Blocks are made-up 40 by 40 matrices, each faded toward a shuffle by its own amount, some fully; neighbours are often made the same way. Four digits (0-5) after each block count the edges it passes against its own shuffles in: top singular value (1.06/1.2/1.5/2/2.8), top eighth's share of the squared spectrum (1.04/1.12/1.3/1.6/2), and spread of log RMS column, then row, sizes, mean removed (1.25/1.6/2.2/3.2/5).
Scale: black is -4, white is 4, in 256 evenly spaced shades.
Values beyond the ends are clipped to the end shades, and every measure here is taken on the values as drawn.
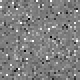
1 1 0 0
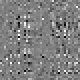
4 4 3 2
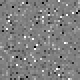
1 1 0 0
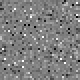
1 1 0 0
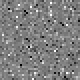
1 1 0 0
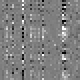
4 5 3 1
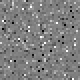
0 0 0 0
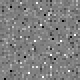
1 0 0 0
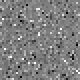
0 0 0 0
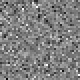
0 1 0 0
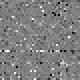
3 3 0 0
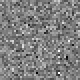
0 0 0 0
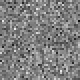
0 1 0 0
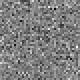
0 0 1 0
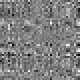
4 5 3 2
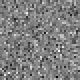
2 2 0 0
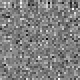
3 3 1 1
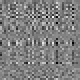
4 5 3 3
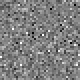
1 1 0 0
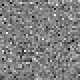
2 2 0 0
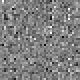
3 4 2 2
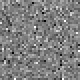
2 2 0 0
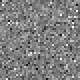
0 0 0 0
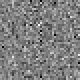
1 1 2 0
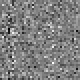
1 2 2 0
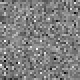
1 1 1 0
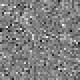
0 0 0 0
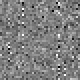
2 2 2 0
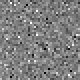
0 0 0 0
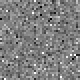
0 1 0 0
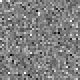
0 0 1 0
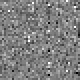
1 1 2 0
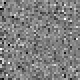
1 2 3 0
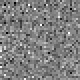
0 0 1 0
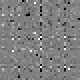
4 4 2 2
